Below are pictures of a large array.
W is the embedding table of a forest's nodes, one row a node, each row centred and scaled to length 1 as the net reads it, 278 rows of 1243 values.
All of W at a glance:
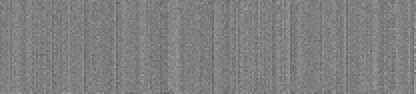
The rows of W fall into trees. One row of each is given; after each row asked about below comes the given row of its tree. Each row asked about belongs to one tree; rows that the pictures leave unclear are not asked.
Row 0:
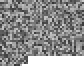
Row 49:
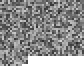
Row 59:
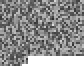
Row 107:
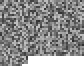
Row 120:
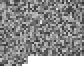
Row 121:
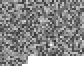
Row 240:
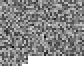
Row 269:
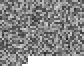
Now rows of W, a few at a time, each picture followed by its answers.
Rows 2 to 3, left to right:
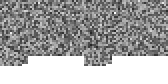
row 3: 240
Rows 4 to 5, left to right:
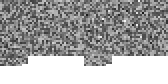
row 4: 59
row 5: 121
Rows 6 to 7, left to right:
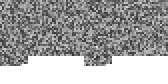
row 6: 0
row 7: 59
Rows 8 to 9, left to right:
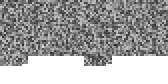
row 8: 107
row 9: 0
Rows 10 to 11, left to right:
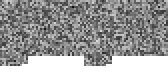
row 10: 0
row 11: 0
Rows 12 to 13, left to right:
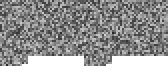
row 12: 121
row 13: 107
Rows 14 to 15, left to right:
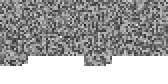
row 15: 107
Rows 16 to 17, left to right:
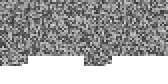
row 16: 0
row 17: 0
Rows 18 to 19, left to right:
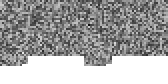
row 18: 269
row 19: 107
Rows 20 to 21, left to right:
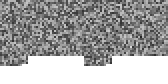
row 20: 0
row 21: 59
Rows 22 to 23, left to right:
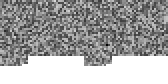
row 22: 240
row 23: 107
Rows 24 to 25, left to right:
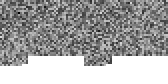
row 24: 49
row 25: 49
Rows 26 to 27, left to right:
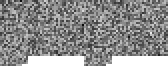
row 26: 107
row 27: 240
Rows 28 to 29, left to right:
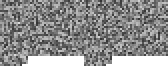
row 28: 107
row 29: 240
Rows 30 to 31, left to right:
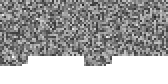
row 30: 121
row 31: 107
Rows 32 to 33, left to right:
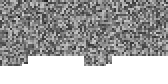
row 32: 0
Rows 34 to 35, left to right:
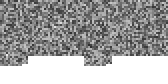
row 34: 107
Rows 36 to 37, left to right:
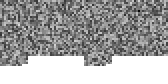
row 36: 107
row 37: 120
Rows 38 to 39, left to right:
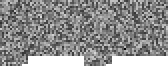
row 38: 0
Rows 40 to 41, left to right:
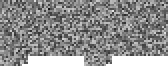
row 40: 240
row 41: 121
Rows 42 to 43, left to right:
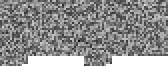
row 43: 59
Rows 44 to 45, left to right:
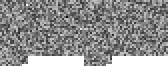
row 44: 121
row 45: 0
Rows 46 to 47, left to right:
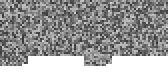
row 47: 121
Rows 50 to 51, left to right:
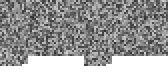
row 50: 121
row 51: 120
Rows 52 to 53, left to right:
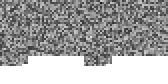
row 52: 0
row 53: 59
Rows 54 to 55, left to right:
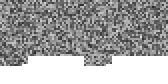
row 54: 0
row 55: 121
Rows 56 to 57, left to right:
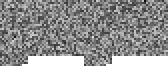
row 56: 0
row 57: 49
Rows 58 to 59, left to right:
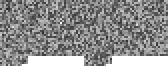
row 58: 121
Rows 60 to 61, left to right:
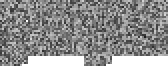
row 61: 107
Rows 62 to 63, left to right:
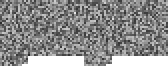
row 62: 59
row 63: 107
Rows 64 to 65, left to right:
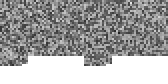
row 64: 121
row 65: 59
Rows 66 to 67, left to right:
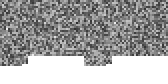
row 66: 59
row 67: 121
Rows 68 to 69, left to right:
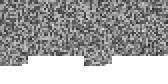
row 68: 107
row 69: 120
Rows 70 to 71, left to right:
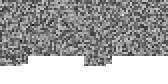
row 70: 59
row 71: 240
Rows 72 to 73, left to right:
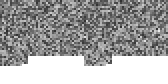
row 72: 49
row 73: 49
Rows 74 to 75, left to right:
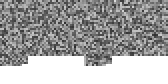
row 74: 0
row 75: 59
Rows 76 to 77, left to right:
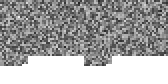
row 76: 121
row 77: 120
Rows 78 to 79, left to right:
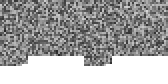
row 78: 107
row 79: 59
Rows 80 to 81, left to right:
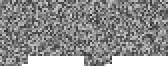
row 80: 240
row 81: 0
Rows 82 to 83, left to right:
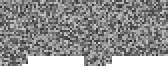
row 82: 59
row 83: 120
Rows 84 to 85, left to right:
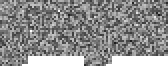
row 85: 120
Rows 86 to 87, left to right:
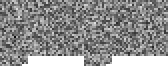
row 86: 121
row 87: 269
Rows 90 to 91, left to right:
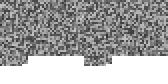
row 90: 107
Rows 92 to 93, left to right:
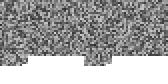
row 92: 269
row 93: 240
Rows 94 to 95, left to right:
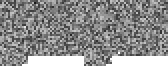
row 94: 107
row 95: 121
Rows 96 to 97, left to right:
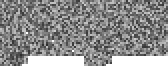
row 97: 121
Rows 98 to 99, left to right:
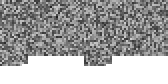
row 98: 49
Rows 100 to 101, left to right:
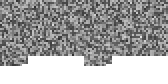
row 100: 0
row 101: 121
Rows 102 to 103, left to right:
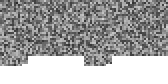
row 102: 107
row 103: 121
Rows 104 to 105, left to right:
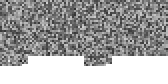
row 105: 59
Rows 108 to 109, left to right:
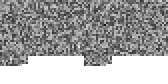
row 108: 0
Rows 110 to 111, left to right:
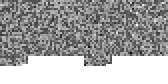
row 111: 0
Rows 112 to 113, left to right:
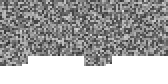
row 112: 120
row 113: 59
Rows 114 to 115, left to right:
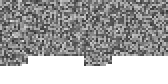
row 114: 59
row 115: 0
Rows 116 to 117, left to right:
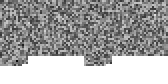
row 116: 107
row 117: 59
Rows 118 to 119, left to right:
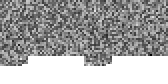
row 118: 121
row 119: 240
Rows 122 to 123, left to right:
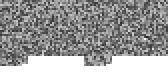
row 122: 59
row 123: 107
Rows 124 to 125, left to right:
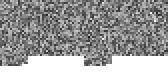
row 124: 0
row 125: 120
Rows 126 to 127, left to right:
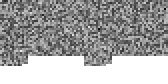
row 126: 240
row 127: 107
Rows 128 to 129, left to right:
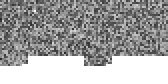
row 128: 49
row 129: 0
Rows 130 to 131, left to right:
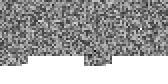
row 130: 269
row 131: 0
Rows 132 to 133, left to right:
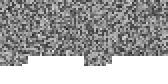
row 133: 120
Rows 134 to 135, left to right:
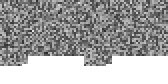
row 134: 240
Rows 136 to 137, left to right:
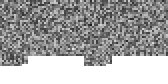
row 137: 49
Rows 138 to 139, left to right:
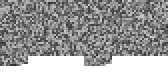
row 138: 0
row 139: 107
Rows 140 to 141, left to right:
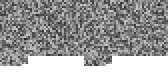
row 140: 121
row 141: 121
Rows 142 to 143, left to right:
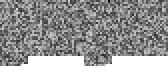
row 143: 59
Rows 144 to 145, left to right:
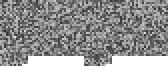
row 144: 240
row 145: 59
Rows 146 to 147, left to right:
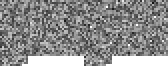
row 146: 0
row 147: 269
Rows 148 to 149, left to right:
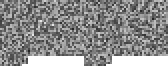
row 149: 107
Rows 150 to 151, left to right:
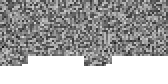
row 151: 120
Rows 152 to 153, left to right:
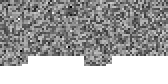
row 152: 120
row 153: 121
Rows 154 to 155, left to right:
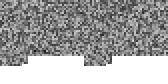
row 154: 0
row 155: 49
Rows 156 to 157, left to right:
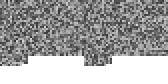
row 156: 49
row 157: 59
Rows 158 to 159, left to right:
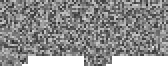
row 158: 121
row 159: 0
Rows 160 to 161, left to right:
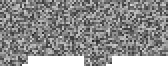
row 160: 121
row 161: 59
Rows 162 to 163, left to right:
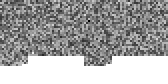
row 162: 49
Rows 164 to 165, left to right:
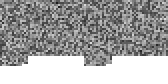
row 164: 0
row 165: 107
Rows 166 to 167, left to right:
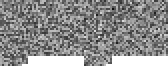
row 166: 59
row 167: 49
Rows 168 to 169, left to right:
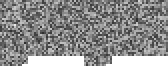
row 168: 121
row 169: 59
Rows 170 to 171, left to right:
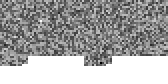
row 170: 121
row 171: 59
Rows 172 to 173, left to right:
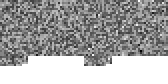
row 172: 59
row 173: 59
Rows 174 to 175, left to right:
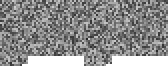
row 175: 121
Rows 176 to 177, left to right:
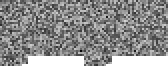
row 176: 59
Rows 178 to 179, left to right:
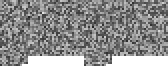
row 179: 0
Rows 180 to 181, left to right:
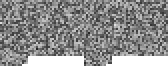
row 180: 121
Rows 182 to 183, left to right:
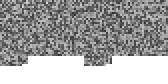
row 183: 59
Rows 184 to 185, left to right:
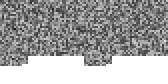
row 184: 107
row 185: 121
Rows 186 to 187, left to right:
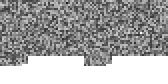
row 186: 59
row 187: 107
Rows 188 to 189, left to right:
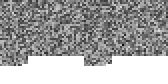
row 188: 240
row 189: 49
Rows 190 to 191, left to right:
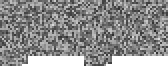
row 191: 0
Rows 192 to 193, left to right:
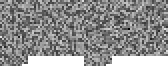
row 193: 269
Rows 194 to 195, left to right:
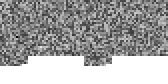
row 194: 0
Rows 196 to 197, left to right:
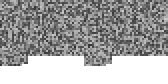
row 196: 0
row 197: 107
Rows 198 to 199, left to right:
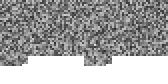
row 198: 121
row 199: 121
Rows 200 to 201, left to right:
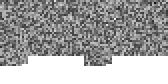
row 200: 120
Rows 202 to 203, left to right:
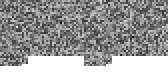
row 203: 121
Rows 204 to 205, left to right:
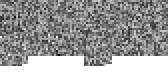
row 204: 107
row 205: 0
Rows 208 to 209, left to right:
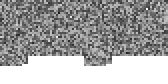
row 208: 49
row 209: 107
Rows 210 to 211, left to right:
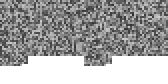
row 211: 59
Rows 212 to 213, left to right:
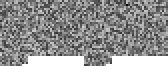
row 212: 121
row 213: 59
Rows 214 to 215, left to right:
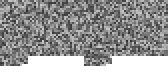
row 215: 59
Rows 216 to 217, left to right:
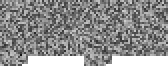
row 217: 121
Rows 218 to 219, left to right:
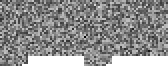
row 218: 49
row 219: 121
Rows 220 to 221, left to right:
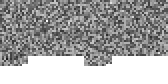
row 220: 59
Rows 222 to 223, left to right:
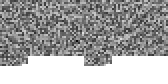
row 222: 59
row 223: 59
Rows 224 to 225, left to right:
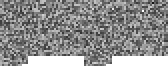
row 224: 59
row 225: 0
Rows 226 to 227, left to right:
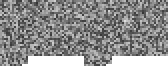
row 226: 240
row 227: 121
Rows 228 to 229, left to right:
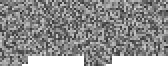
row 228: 121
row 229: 0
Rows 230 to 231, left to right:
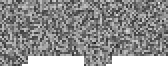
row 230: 0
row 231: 107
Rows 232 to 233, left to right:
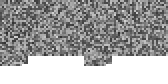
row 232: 49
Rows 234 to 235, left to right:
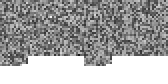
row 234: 59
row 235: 107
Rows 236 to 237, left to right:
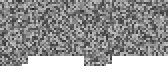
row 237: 0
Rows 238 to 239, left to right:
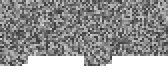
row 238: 121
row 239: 107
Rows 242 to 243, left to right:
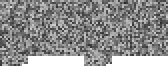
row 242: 0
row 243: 121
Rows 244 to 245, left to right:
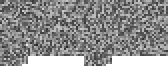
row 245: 59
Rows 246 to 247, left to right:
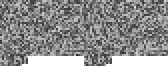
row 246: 59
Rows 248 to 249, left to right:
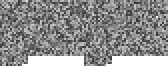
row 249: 0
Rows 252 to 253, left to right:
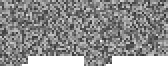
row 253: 121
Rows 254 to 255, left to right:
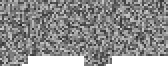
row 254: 0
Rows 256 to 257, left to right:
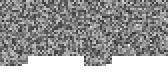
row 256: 121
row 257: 269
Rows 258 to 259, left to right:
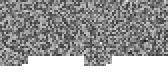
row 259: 240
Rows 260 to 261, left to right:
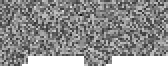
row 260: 59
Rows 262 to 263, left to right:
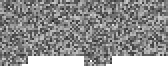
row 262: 59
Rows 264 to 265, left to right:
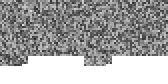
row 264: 0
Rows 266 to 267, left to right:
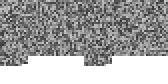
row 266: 0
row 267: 59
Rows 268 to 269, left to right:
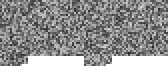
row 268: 59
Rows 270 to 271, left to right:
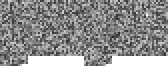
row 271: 121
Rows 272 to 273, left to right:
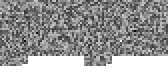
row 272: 0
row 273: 107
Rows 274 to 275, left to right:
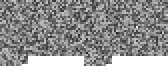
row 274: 121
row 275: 121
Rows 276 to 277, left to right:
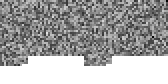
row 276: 0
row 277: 120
